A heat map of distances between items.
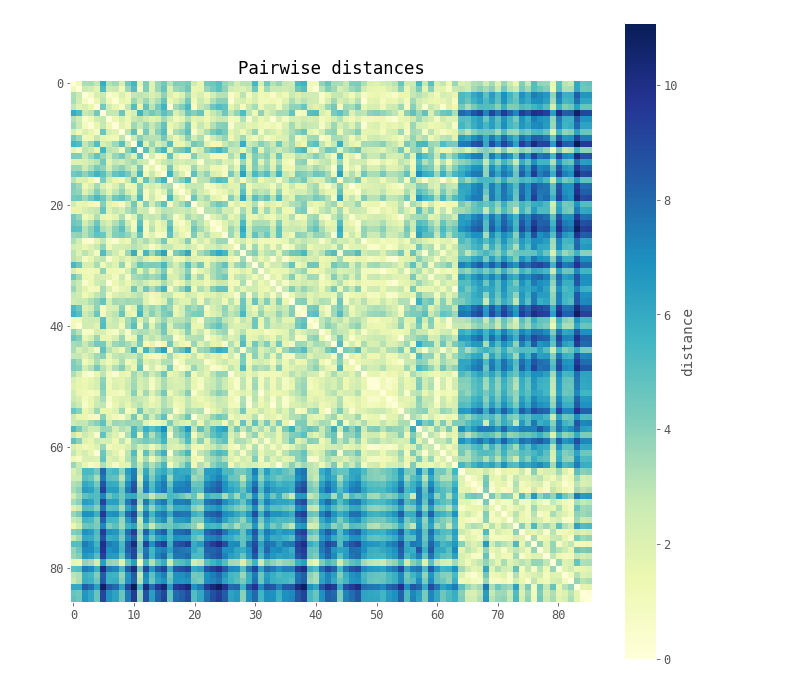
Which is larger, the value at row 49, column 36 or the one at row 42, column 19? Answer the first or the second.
the second
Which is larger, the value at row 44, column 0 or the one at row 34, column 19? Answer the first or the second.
the second
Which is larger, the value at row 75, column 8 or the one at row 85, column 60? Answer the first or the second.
the second
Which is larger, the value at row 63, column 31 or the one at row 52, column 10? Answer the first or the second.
the second
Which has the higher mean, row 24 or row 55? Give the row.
24
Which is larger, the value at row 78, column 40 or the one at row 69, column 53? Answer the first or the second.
the second
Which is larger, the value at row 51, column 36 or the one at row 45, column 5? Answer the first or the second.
the second
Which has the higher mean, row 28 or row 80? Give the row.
80
